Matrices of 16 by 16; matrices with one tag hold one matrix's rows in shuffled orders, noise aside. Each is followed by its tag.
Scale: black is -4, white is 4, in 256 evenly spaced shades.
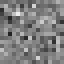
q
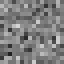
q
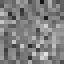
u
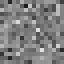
q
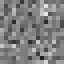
u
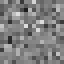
q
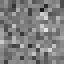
u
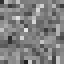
q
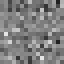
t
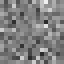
u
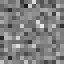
q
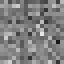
t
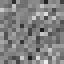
u
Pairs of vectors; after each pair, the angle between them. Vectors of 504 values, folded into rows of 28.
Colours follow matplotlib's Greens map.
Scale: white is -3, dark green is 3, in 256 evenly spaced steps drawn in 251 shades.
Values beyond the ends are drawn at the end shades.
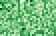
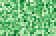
nearly opposite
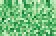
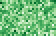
partly opposed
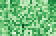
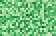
orthogonal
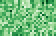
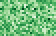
orthogonal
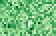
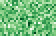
nearly opposite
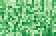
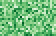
partly aligned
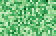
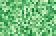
nearly opposite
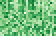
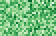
orthogonal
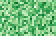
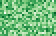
orthogonal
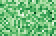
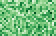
nearly parallel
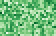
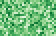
partly aligned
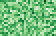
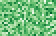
nearly opposite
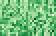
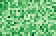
orthogonal
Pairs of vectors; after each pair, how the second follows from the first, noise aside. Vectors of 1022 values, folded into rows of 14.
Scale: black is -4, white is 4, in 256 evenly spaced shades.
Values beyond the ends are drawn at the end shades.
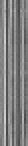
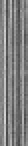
copied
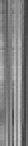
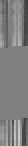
partly zeroed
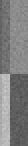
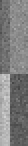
copied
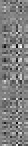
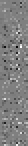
partly zeroed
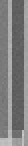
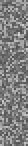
shuffled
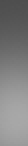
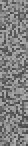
shuffled
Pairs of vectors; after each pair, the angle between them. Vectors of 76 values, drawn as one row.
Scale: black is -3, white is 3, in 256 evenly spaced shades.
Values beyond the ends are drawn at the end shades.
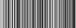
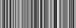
orthogonal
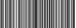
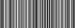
nearly parallel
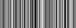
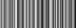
partly opposed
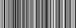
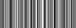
partly opposed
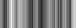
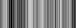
nearly opposite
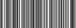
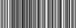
orthogonal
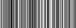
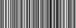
orthogonal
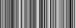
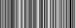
nearly parallel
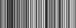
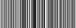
partly opposed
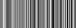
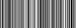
partly aligned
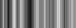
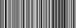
orthogonal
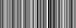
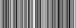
orthogonal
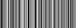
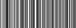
nearly opposite
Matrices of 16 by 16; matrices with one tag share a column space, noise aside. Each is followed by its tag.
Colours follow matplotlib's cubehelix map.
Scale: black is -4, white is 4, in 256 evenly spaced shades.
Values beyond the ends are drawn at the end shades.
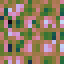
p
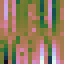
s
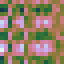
p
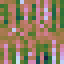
s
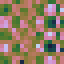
p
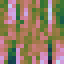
s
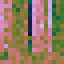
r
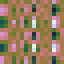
p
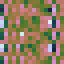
p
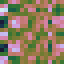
p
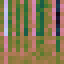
r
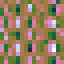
p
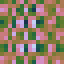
p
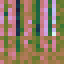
r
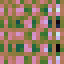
p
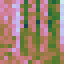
r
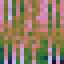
s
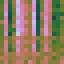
r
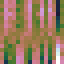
s
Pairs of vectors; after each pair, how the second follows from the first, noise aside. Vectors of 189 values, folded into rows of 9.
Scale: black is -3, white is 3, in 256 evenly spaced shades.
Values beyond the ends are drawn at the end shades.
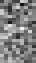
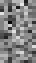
sign-scrambled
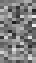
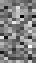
negated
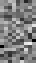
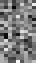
shuffled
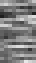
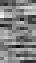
negated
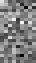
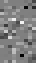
partly zeroed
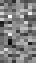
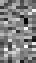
reversed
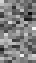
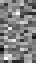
shuffled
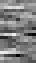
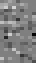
partly zeroed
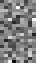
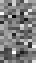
shuffled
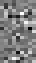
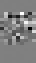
partly zeroed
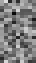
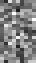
negated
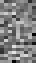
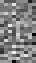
copied
